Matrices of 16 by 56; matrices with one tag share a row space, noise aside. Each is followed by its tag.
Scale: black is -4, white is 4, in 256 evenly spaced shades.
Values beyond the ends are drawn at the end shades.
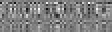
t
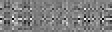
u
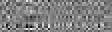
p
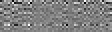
u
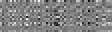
t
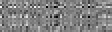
t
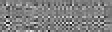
p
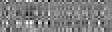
p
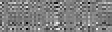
t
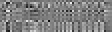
p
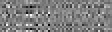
p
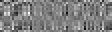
u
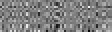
t
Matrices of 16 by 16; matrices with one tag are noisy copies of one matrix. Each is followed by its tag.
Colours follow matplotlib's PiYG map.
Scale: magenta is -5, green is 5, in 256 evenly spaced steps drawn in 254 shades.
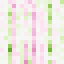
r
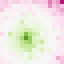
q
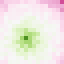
q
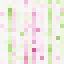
r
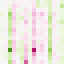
r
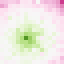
q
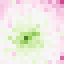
q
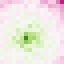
q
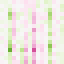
r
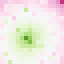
q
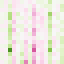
r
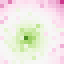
q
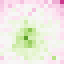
q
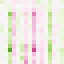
r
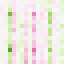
r
